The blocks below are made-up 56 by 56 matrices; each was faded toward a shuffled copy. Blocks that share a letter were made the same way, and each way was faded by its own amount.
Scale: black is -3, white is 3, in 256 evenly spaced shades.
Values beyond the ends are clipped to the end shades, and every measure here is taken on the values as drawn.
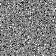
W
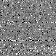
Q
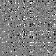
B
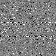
Q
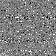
Q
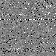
Q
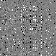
B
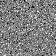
W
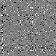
B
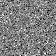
W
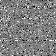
Q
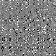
B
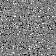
Q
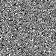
W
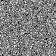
W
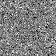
W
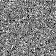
W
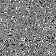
Q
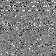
Q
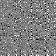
B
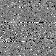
Q
